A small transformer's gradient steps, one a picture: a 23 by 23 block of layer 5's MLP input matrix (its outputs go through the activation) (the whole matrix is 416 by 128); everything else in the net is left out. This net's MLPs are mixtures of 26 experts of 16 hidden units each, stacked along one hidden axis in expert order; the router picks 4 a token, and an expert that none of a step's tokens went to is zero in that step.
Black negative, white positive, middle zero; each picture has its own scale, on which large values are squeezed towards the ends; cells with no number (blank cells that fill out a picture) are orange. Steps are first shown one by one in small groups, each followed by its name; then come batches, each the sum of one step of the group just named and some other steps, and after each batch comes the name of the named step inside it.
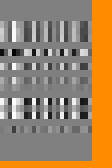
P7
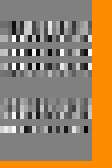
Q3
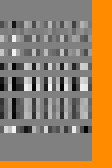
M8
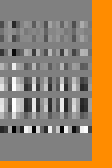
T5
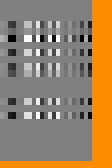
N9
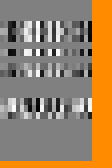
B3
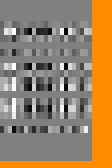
T5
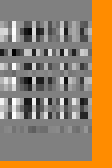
P7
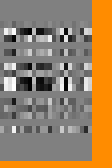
M8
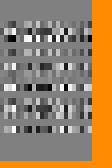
N9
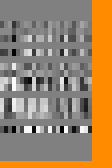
T5
